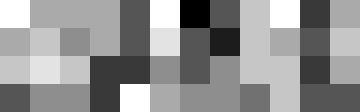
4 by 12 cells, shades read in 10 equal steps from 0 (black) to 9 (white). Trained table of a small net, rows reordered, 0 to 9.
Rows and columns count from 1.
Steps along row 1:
down same same down up down up up up down up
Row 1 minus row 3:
2 -2 -1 4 1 4 -3 -2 0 2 0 0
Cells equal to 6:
9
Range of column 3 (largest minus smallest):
2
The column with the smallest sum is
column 11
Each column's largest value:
9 8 7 6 9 9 5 5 7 9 3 7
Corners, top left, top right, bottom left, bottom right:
9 6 3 3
